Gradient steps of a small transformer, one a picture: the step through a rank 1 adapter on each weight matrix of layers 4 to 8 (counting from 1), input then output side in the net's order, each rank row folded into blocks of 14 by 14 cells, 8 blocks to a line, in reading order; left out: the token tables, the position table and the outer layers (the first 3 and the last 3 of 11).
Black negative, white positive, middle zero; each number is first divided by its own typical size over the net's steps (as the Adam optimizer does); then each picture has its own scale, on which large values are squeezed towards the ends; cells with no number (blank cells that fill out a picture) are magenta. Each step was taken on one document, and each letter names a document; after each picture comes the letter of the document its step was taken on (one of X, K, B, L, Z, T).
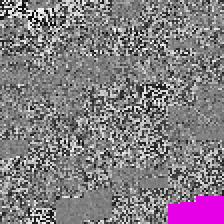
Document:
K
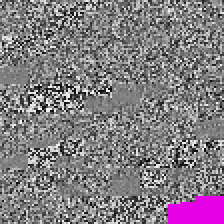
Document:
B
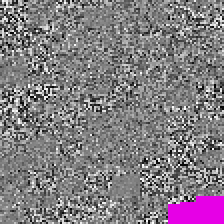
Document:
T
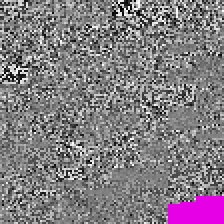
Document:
K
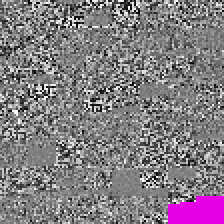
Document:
T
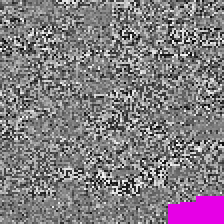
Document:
B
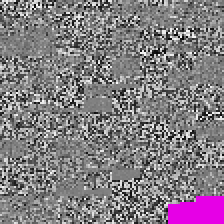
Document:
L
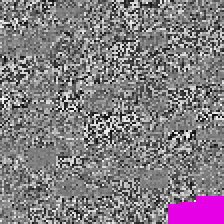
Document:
L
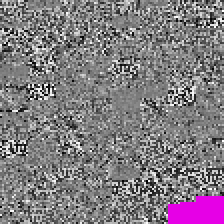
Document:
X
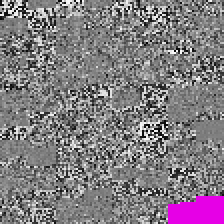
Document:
K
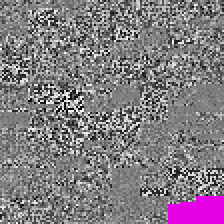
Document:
X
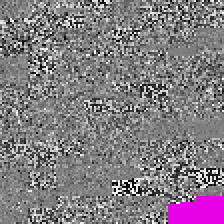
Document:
T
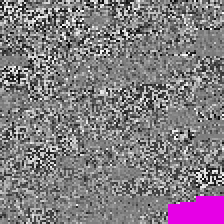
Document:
T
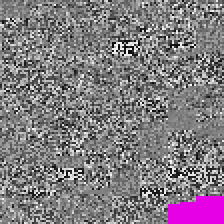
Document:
B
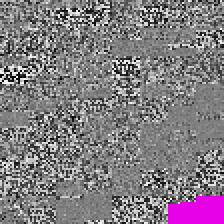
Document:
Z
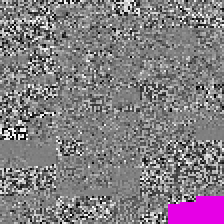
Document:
T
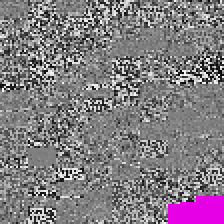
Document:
Z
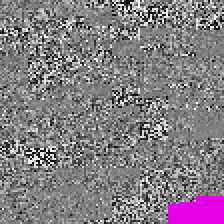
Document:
K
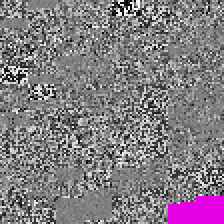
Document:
K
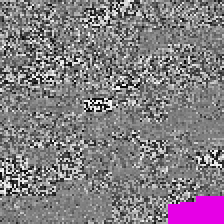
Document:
Z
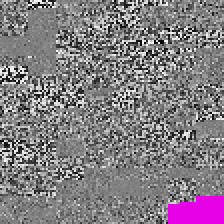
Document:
L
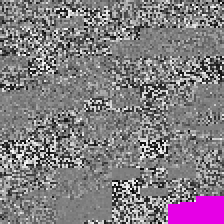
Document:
Z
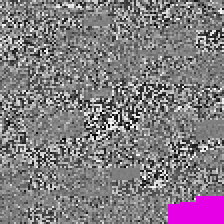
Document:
B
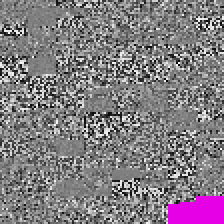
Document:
L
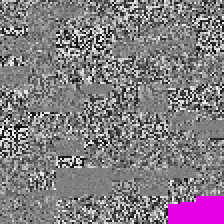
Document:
L
